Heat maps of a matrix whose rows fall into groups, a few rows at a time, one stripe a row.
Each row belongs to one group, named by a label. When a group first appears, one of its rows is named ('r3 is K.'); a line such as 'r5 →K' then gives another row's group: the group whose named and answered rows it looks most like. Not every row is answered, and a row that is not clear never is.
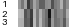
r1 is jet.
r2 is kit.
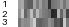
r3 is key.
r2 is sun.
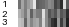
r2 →sun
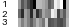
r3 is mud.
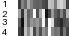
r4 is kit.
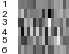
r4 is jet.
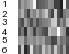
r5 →sun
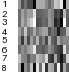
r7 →mud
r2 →key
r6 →key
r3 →key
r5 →jet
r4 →mud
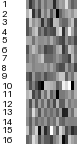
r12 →jet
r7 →key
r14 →jet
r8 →sun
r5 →sun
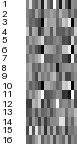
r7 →key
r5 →key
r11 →key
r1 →mud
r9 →mud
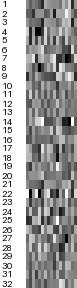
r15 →kit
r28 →sun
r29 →jet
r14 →key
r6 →key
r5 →jet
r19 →kit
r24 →sun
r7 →mud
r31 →jet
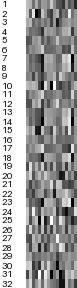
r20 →sun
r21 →kit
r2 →jet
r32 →sun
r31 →sun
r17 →key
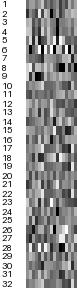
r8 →sun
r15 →mud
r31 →sun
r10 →key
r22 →key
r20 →jet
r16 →sun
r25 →jet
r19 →key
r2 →sun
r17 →key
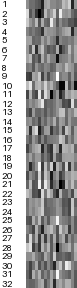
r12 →key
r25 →kit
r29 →mud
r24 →key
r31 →kit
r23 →key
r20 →sun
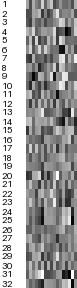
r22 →mud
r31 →key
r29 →kit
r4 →mud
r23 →mud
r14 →sun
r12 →jet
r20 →kit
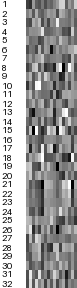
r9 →sun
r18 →key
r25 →sun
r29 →kit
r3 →kit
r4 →key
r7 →key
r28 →kit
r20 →sun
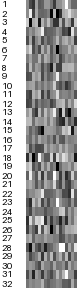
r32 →key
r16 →jet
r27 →sun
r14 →sun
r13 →mud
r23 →kit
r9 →kit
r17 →jet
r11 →kit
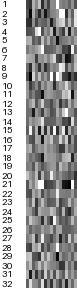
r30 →sun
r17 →sun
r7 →mud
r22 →kit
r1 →kit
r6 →key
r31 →jet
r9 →kit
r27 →jet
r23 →jet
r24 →mud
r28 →kit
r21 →key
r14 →key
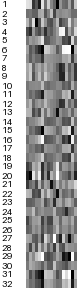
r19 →kit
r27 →mud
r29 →key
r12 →sun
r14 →key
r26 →kit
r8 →sun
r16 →key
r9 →sun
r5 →key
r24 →mud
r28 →jet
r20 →kit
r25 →kit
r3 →jet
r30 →mud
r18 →key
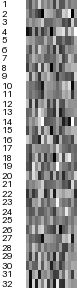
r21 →key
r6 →jet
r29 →jet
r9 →mud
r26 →jet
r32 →jet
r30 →sun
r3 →key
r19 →kit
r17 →kit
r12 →jet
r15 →sun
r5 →mud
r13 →jet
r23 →kit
